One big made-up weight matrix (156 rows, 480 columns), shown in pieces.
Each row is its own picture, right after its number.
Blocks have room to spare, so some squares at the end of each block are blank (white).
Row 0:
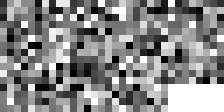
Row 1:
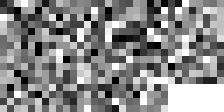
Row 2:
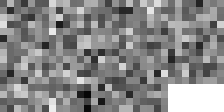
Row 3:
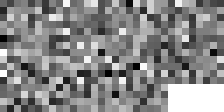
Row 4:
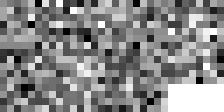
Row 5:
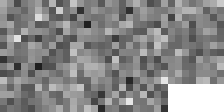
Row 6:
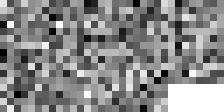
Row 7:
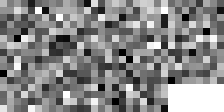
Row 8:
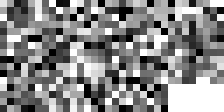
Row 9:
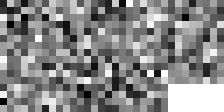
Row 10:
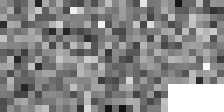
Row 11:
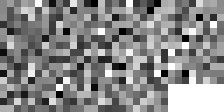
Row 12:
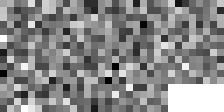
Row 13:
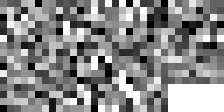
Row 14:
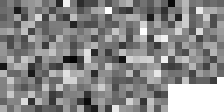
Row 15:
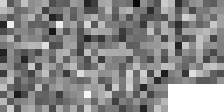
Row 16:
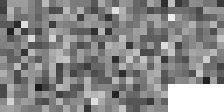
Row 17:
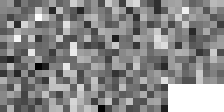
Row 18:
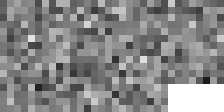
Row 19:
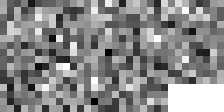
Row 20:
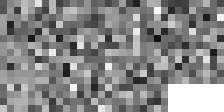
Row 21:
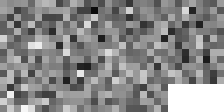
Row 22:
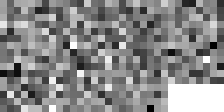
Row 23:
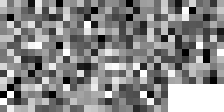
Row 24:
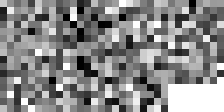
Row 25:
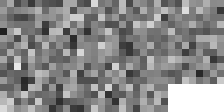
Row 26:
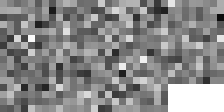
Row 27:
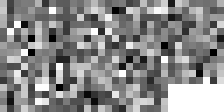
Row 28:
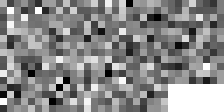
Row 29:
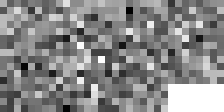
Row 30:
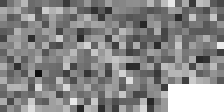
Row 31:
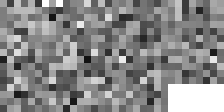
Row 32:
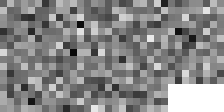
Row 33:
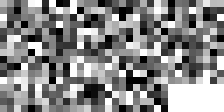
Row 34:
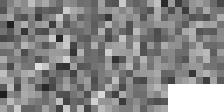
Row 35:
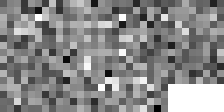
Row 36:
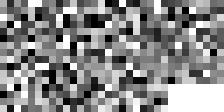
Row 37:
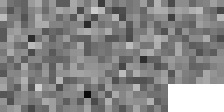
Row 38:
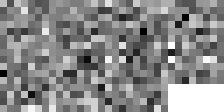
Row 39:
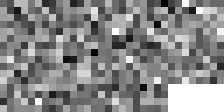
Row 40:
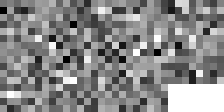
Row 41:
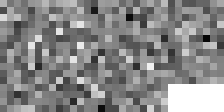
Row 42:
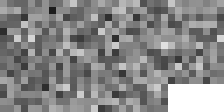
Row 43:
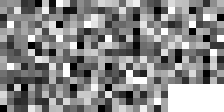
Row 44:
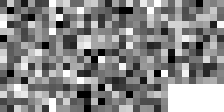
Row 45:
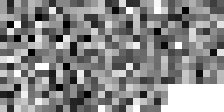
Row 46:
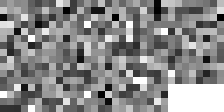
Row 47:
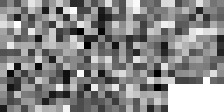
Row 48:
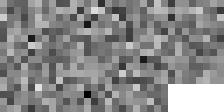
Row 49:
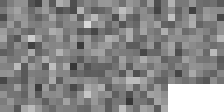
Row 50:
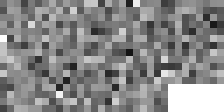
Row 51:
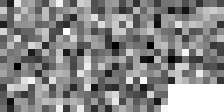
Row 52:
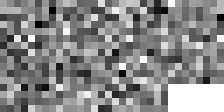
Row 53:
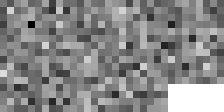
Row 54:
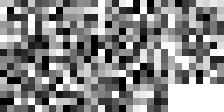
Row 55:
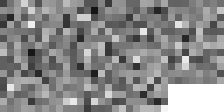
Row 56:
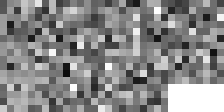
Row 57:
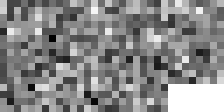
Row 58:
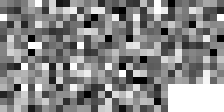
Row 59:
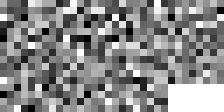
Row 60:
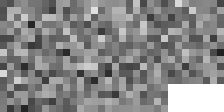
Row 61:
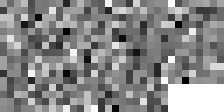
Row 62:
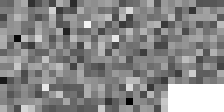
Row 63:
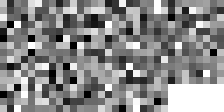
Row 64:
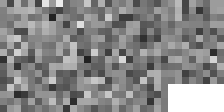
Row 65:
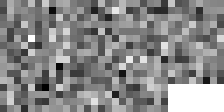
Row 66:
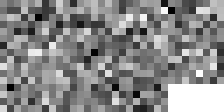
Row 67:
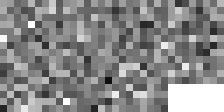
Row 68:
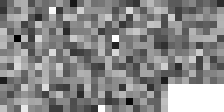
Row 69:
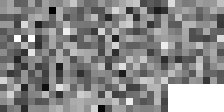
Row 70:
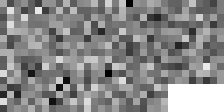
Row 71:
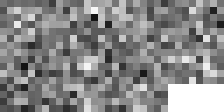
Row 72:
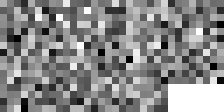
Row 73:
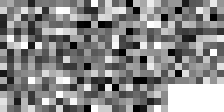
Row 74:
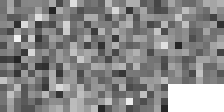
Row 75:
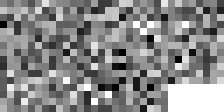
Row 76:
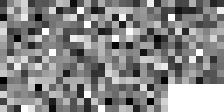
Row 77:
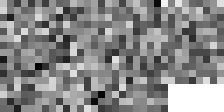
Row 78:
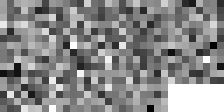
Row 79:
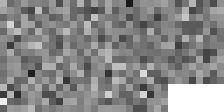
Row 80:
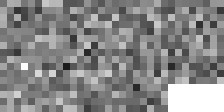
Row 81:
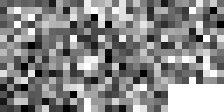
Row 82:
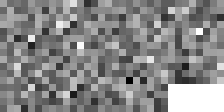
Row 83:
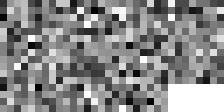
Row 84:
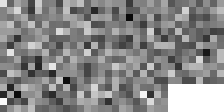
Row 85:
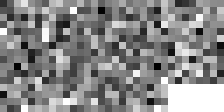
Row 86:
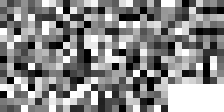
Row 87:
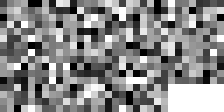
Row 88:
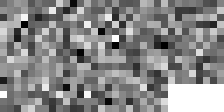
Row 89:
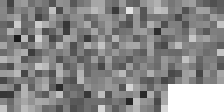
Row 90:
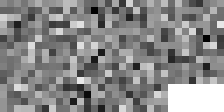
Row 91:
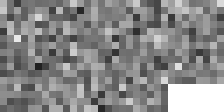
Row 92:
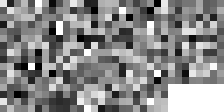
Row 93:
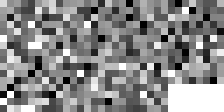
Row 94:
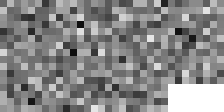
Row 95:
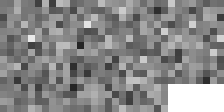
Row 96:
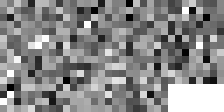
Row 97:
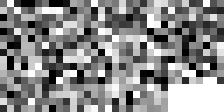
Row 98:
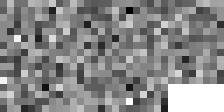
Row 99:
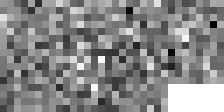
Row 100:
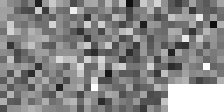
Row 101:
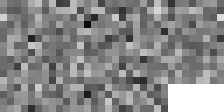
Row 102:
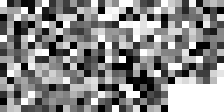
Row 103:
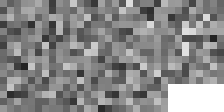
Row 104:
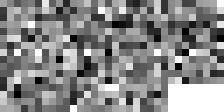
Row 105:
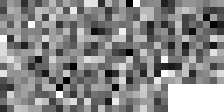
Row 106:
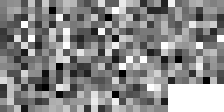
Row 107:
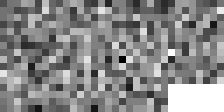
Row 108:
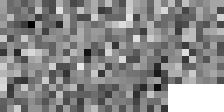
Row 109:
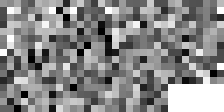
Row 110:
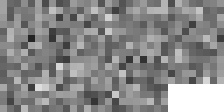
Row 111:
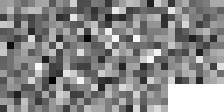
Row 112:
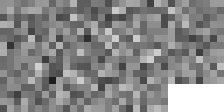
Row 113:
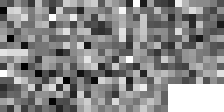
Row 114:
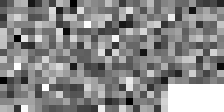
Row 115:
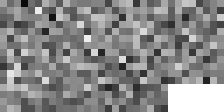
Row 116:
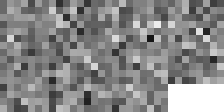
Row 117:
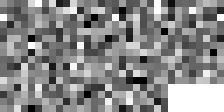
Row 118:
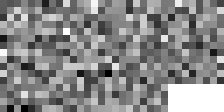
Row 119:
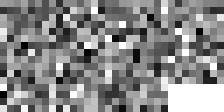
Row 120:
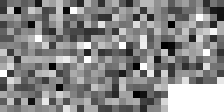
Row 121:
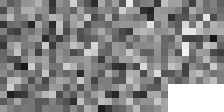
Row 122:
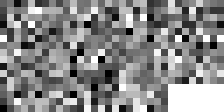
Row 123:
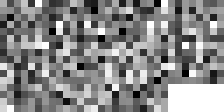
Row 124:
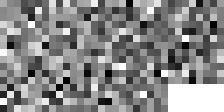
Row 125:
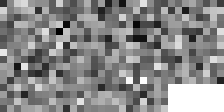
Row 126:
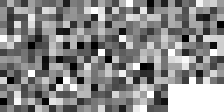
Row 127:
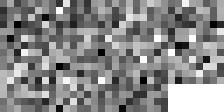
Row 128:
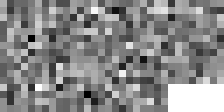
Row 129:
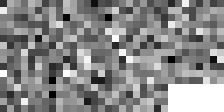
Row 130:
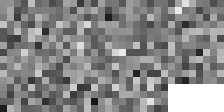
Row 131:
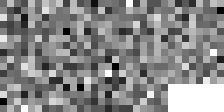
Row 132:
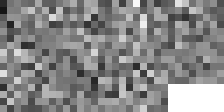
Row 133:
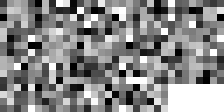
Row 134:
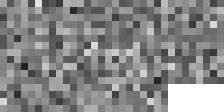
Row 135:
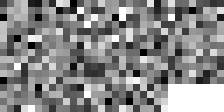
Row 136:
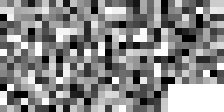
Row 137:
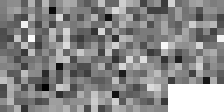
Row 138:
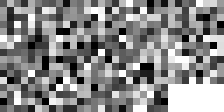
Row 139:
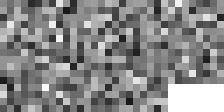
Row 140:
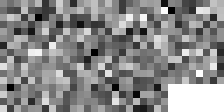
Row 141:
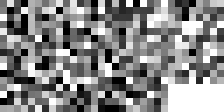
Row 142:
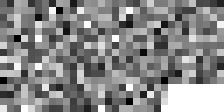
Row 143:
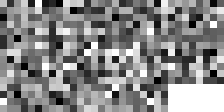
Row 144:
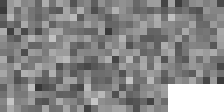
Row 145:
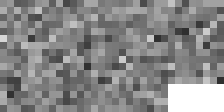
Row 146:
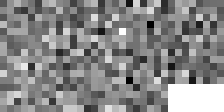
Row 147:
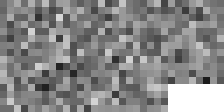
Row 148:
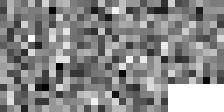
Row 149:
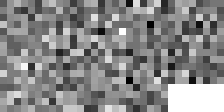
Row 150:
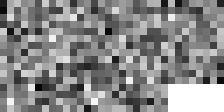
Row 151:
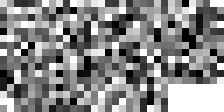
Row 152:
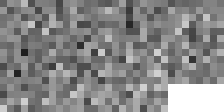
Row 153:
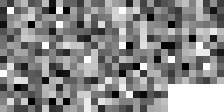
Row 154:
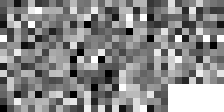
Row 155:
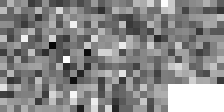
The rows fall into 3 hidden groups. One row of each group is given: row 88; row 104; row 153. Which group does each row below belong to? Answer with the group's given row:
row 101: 88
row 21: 153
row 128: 88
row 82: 104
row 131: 153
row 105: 153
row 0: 88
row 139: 88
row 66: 104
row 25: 104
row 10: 153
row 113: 153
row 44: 153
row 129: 104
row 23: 153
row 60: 153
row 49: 88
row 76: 88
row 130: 104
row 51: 104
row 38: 104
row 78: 104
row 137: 88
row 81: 153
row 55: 104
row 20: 88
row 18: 88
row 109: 104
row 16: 88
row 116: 104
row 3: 153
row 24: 104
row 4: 153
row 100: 153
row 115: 104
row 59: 88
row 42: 88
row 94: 104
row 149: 153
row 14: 104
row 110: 88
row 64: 104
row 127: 104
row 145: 104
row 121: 153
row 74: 88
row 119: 104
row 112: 104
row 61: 104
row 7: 104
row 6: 153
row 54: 153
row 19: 88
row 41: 153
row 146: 153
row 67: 153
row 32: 104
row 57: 88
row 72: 104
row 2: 153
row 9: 153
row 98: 88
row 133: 88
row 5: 88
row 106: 88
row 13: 153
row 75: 104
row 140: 104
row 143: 153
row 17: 88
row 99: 153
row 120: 153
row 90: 153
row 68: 88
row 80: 153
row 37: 88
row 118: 153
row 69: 88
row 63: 88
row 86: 104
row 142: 88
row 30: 104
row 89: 88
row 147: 88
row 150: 88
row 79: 153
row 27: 88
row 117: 88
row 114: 88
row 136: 104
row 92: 153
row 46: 88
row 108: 104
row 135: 88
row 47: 104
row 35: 104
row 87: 88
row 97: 104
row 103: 153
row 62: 88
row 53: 153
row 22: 104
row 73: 104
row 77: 88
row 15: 153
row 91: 88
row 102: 104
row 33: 88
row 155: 104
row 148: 88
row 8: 88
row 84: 153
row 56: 88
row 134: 153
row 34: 88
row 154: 153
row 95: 88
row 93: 153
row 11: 153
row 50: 153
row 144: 88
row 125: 104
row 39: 104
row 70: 153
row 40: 104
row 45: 88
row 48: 88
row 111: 104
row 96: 153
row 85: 104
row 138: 153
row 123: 153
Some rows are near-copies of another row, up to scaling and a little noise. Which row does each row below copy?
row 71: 81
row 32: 94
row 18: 0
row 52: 26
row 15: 6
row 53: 153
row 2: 44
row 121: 103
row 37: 48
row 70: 28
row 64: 31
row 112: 111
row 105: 50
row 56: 20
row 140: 66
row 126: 138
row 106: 137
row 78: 22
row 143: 134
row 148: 65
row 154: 122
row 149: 146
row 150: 144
